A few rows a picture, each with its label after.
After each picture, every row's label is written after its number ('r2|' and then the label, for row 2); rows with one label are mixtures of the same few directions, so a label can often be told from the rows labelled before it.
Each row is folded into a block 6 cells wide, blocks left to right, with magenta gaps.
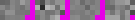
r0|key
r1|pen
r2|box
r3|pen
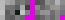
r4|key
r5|key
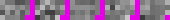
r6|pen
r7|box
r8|pen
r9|pen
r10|pen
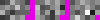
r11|box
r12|key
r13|key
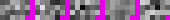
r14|box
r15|pen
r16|pen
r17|box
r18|box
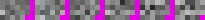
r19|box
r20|key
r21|key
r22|box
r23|pen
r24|box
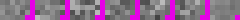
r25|key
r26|pen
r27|pen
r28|box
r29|key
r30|key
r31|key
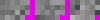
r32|key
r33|pen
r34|pen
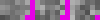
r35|pen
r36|pen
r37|key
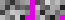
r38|box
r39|key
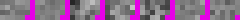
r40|box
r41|box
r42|key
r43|key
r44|box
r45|pen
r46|pen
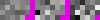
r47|box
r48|box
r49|key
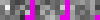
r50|pen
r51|key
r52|key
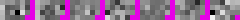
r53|key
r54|key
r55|key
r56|box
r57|pen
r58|key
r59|box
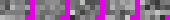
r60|pen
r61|box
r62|box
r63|box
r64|box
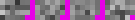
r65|box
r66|key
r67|key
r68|box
